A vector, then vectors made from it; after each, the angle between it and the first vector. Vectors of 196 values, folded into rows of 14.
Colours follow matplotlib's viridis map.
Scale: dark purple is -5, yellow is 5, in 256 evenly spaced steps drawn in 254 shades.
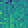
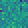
orthogonal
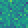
partly opposed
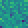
orthogonal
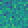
partly aligned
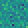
orthogonal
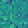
partly aligned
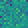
partly aligned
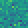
partly opposed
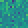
partly opposed
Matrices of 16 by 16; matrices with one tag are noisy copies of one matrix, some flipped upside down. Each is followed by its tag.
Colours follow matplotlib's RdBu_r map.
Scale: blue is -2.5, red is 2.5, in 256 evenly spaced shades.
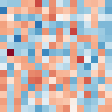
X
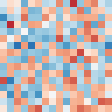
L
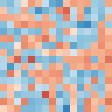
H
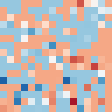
H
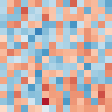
L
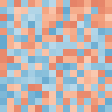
L
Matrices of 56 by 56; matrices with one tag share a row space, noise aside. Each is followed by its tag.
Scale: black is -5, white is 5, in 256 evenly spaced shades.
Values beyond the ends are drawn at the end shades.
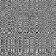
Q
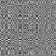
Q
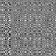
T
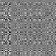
T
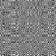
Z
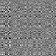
T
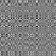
Q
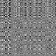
T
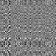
T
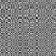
Q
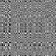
T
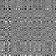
T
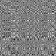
Z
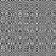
Q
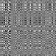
T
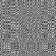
Z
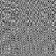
Z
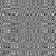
Z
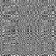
Z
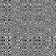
T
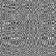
Z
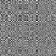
Q
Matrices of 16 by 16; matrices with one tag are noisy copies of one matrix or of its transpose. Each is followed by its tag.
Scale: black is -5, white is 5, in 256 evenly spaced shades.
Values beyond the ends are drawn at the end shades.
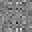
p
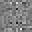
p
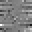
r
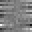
r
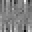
r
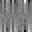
r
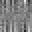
r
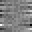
r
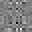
p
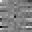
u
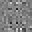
p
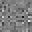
p
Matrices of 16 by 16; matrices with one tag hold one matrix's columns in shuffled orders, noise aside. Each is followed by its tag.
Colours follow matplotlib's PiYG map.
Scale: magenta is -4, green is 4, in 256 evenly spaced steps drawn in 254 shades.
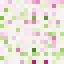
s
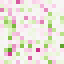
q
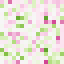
s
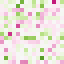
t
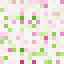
s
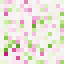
q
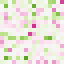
t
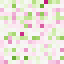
t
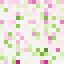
s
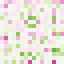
s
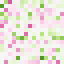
t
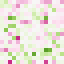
s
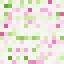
t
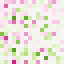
s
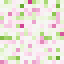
t
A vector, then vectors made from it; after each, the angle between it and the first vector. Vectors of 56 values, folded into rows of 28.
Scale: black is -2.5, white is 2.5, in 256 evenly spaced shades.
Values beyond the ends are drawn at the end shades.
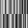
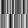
partly opposed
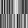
orthogonal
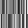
partly opposed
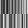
nearly opposite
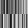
nearly opposite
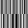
partly aligned
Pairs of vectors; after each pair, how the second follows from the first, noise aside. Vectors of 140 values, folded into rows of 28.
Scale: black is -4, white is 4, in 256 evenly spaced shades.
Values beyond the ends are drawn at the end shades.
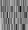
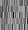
shuffled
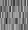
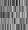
shuffled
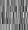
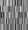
shuffled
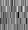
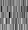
reversed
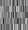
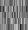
shuffled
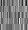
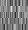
shuffled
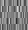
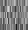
shuffled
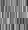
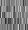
shuffled
